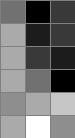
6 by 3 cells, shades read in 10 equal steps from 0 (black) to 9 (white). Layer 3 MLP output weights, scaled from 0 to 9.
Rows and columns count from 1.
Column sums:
33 22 17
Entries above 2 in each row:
1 1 1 2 3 3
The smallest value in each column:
4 0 0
